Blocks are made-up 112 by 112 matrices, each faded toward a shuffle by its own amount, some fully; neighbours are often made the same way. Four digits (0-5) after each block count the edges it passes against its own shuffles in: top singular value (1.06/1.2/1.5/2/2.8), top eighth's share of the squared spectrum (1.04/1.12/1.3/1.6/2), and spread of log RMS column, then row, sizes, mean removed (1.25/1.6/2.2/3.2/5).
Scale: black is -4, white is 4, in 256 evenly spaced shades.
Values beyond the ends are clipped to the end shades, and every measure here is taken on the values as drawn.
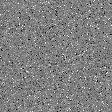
0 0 0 0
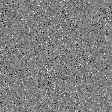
0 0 1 0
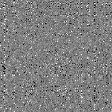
4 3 2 2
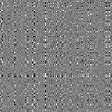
5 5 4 3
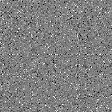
4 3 2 2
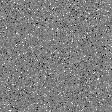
2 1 0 0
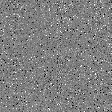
3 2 1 0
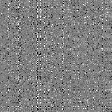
5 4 3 2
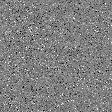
2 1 0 0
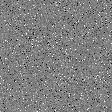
0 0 0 0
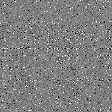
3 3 1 2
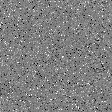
0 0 0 0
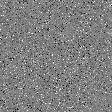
2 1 0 0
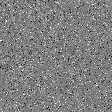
2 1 0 0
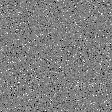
2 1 0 0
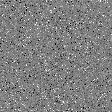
1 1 0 0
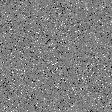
1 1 0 0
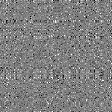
5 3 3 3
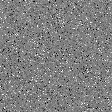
1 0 0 0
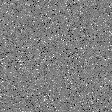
3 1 0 0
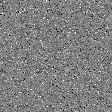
0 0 0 1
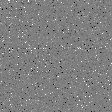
2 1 0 0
